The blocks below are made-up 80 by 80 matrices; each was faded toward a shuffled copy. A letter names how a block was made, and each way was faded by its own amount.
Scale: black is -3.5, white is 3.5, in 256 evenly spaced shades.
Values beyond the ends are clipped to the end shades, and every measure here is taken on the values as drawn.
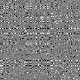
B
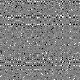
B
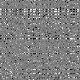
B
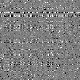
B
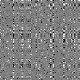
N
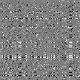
B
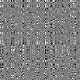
N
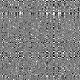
N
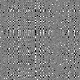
N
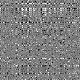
B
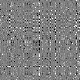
N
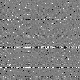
B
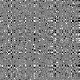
N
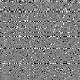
B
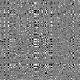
N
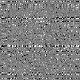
B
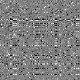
B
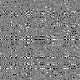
B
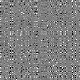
N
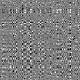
N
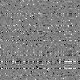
B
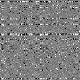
B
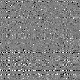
B
